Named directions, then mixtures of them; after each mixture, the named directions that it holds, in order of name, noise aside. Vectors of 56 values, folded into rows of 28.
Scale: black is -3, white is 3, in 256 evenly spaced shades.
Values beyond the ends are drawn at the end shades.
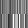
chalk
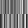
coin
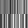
chalk, coin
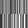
chalk, coin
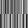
coin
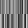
coin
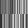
chalk, coin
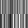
chalk, coin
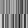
chalk, coin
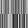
chalk, coin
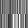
chalk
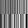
chalk, coin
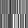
chalk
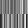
coin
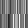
chalk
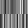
coin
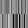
chalk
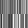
chalk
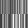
chalk, coin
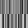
coin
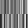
coin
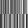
coin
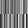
coin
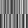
coin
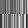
chalk, coin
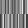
coin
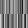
coin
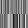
chalk, coin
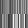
chalk
